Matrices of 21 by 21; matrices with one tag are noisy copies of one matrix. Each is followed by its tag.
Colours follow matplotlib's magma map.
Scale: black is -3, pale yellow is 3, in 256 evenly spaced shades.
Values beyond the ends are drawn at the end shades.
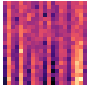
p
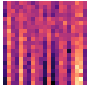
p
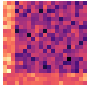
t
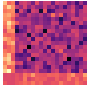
t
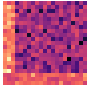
t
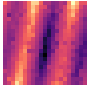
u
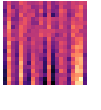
p
